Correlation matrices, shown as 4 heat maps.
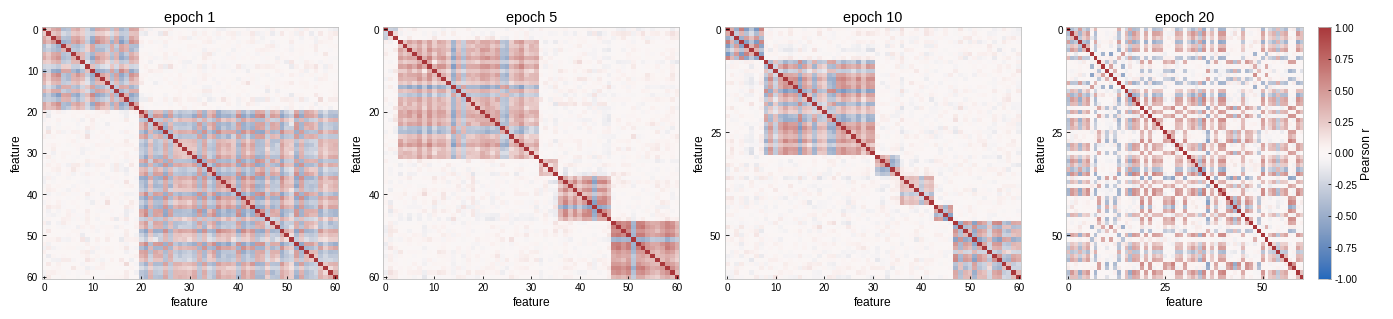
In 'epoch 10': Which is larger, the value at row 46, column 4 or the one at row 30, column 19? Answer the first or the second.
the second
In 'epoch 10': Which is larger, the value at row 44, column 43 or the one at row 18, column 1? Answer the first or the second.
the first
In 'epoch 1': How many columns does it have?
61
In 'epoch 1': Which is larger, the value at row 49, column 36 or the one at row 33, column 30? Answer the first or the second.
the first
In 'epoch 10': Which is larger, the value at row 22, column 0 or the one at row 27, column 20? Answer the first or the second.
the second
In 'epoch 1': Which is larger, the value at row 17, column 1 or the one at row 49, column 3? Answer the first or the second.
the second
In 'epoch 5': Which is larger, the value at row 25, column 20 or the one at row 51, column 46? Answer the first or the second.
the second
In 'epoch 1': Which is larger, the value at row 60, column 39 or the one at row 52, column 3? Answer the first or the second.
the first
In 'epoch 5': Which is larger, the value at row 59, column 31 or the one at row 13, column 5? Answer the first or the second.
the second
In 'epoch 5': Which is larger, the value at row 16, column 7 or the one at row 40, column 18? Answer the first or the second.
the second
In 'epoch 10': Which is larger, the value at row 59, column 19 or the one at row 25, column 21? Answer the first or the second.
the first
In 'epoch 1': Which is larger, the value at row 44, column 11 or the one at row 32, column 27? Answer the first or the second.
the first
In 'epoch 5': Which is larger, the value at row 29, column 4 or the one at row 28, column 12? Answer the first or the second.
the second
